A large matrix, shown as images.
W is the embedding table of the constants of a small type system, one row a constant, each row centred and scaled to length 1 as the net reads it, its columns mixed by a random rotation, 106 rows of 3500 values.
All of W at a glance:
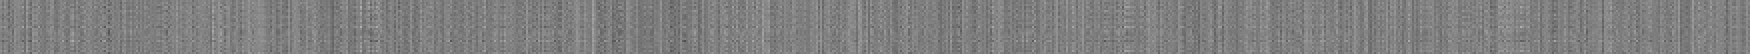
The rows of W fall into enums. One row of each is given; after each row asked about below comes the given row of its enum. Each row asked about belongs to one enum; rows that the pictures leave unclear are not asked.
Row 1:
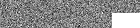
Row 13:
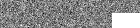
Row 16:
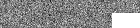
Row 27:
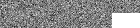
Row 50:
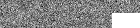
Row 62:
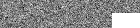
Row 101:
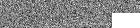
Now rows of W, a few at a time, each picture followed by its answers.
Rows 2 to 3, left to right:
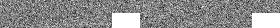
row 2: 101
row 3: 62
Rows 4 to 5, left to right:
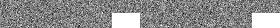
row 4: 1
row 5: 13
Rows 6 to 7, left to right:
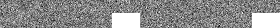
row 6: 50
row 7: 1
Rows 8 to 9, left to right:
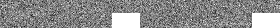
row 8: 27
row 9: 101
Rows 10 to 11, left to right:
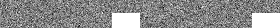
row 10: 1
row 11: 62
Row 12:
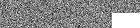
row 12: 1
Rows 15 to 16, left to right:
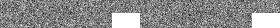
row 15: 13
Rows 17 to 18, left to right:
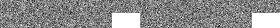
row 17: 13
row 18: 1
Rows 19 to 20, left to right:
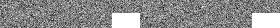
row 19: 27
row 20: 62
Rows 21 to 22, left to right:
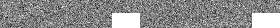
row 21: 62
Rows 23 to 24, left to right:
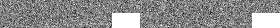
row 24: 13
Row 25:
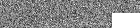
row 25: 101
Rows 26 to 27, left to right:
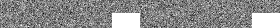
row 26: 13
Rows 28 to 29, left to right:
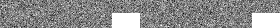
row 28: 27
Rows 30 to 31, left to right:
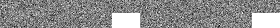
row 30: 27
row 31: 1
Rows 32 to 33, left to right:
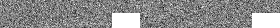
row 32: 101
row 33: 62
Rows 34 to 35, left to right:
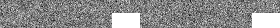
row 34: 50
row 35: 16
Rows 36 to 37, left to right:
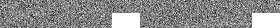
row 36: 27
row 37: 101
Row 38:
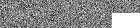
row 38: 27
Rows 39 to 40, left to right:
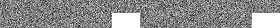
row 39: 1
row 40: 27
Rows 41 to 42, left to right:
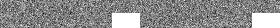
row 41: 13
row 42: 101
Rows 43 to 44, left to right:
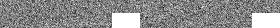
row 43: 101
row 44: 62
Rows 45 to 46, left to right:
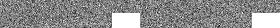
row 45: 101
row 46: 1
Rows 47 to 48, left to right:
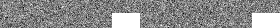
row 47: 62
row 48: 13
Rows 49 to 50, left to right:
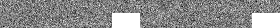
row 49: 101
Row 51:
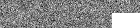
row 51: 50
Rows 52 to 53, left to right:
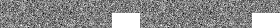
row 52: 13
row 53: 13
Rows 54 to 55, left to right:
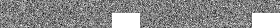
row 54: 13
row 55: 101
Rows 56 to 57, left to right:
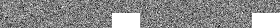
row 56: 62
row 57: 1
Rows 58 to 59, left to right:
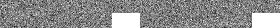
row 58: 27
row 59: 101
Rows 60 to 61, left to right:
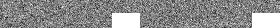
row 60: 62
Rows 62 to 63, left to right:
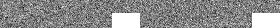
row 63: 101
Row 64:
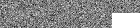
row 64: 27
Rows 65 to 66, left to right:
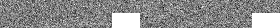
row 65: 101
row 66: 62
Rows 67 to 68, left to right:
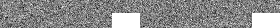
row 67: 62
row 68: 101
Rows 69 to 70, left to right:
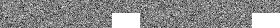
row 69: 62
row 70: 27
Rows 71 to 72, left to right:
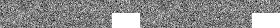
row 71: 50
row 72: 50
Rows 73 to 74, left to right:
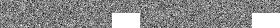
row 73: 13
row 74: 27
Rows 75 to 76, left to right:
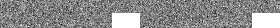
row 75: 13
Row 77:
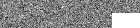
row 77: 62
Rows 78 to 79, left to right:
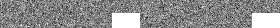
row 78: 13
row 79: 62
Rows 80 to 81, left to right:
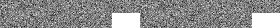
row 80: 27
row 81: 27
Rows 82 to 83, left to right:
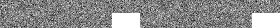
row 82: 27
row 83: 50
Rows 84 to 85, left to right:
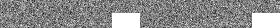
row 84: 13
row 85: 101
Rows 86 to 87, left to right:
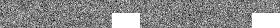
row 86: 50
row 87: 16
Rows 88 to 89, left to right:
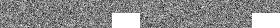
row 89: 62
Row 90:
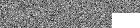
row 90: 27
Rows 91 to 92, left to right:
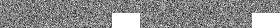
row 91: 101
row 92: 13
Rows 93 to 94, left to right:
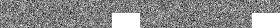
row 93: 13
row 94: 50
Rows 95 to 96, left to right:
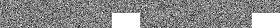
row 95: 1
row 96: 27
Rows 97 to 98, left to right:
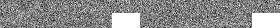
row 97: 50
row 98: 101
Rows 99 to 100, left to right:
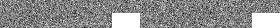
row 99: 101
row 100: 13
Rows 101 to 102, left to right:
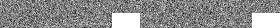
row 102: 13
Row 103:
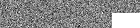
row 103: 1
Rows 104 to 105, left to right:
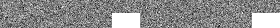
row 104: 62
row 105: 1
